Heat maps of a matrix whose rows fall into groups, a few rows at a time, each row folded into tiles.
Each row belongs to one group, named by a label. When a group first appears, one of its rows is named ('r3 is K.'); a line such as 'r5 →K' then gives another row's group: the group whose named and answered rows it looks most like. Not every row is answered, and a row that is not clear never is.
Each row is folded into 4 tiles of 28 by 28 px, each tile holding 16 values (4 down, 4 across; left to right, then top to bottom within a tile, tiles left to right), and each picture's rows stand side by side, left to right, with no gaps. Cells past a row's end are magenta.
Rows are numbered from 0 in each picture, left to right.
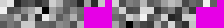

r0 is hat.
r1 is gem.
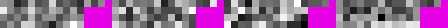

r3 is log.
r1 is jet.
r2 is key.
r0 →hat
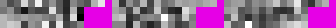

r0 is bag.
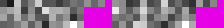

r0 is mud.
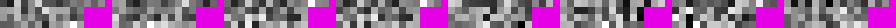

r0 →mud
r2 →log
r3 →log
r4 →hat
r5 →bag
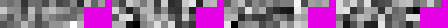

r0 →mud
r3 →gem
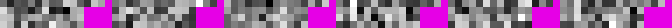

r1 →key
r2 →hat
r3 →mud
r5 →mud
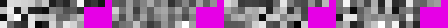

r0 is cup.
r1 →mud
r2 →hat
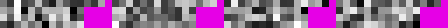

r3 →key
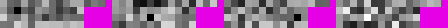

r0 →log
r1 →mud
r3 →gem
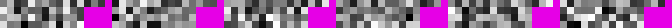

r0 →cup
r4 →jet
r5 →gem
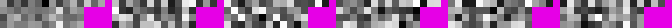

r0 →hat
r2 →gem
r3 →bag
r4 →cup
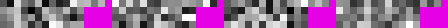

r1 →gem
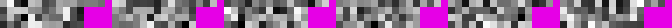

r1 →hat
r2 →jet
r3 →mud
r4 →log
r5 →bag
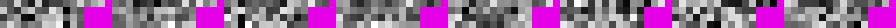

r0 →bag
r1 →mud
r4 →jet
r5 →bag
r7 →hat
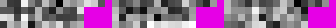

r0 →log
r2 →hat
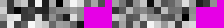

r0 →bag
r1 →log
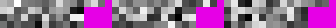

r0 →gem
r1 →gem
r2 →key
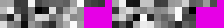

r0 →cup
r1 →key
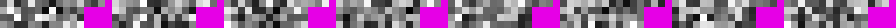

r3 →gem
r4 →key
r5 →cup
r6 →key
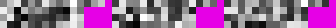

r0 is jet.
